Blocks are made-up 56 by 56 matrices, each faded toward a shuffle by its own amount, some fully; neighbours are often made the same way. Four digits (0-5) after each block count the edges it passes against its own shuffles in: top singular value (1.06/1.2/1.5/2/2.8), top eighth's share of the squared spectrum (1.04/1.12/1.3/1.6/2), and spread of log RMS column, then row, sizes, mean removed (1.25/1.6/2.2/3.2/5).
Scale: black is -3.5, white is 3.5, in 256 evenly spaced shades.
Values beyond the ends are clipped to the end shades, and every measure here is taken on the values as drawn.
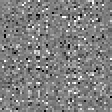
3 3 2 1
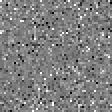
2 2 0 0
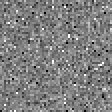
0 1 0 0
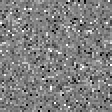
0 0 0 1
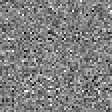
3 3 2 2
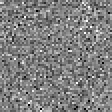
1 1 0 0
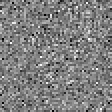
2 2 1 0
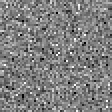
0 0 0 0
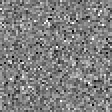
0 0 0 0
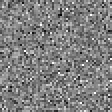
2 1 0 0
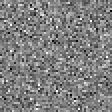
0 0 0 0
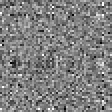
4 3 2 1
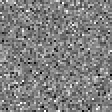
0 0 0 0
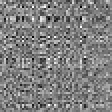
4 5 3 3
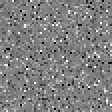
1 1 0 0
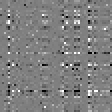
5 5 3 3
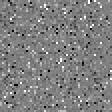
2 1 0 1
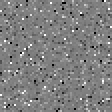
1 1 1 0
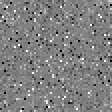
1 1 0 0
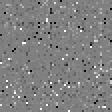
2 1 0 0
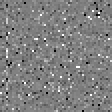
2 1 0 0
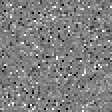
0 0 0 0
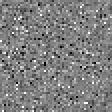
3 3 1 1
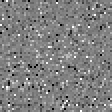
2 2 1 1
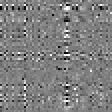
5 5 3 3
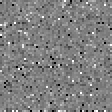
2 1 0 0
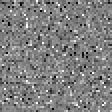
1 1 0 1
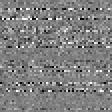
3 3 0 4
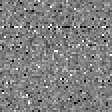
2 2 0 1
